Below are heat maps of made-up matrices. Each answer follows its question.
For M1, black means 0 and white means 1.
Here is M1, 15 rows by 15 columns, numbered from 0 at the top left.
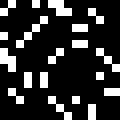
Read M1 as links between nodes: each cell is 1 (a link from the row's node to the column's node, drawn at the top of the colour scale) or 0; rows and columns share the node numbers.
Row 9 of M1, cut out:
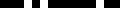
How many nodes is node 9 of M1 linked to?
3
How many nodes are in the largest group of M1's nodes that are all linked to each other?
3
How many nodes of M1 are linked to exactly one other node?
0
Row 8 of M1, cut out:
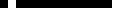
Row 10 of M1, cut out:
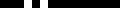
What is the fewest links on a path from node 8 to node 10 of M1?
5
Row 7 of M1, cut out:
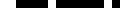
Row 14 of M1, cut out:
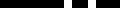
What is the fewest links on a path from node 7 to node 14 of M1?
3
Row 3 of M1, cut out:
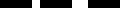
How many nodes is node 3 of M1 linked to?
3
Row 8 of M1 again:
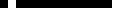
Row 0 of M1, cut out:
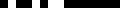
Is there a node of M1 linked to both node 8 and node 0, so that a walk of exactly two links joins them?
yes
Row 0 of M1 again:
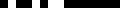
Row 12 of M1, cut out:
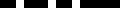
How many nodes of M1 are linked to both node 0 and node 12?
1
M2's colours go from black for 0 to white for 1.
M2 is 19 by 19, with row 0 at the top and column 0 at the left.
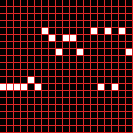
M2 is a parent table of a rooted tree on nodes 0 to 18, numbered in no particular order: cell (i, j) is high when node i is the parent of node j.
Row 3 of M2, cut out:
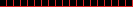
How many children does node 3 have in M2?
0
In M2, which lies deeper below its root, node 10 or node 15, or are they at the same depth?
node 15
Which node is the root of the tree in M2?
12
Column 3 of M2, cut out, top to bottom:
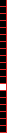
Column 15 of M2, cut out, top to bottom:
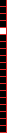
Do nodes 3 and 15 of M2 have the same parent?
no
